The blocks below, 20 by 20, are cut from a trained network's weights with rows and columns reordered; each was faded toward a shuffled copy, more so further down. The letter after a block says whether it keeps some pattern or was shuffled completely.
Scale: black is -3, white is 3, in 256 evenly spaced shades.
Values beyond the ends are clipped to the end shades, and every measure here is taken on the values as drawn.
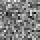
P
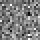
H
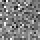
P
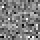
H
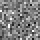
P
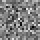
P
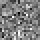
H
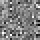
H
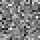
P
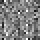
H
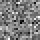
P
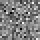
P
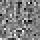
H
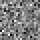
P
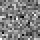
H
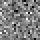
P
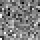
P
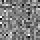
H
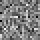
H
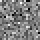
P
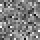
P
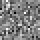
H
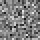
P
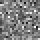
P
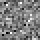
P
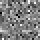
P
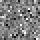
P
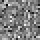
P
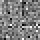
H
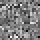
H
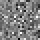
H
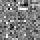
H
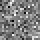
P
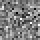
P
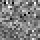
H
